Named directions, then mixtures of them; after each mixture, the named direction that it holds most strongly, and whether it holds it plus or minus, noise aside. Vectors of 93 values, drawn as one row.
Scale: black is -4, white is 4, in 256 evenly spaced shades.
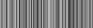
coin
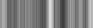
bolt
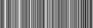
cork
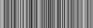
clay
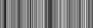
cork, minus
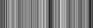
bolt, minus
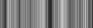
bolt, minus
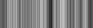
bolt, minus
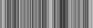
bolt, plus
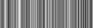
cork, plus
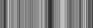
bolt, minus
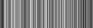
cork, plus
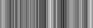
bolt, plus
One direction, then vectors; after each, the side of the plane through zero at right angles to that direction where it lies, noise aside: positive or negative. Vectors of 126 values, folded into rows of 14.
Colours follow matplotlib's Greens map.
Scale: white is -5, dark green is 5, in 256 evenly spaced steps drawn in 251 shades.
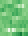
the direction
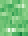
positive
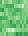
positive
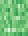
positive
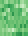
positive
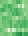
positive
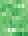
positive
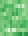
positive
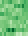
negative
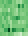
negative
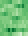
negative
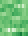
positive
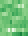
positive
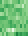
positive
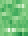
positive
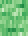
negative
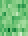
negative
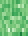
positive
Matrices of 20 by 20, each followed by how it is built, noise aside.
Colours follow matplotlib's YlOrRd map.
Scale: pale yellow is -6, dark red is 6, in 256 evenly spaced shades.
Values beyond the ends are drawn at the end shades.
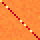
diagonal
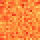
noise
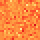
noise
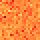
noise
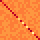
diagonal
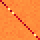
diagonal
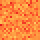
noise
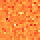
noise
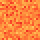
noise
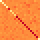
diagonal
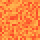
noise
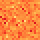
noise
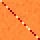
diagonal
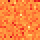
noise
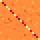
diagonal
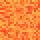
noise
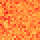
noise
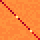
diagonal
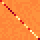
diagonal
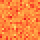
noise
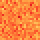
noise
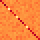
diagonal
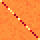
diagonal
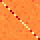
diagonal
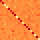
diagonal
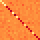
diagonal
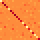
diagonal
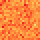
noise
